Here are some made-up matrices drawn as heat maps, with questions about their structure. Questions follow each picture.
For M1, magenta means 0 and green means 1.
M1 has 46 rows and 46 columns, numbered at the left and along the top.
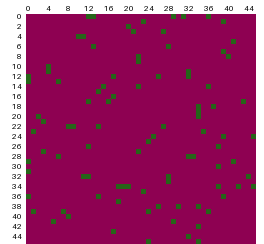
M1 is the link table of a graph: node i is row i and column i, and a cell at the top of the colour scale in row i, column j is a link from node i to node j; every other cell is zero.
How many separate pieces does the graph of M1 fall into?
1
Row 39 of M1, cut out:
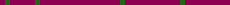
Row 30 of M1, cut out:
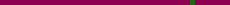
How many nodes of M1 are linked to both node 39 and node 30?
0
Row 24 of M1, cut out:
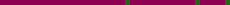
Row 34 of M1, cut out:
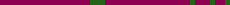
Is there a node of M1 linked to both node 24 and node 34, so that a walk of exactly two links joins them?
yes
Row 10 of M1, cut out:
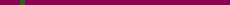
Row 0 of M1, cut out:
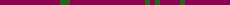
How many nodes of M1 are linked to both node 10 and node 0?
0
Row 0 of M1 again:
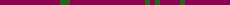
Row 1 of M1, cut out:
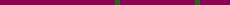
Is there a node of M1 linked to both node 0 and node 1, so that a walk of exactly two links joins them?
no
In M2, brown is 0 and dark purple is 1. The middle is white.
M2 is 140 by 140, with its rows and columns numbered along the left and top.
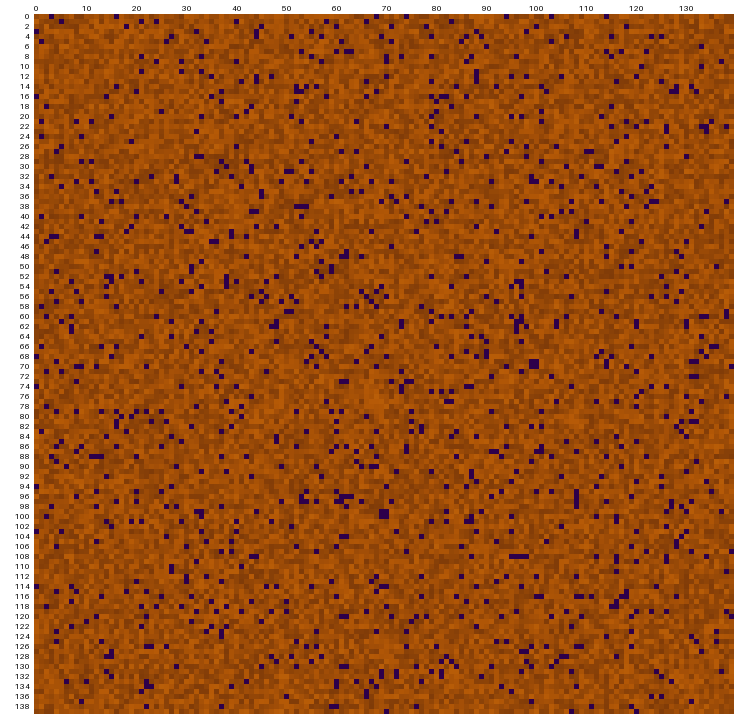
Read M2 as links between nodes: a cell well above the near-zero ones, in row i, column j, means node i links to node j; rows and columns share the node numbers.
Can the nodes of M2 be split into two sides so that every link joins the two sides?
yes
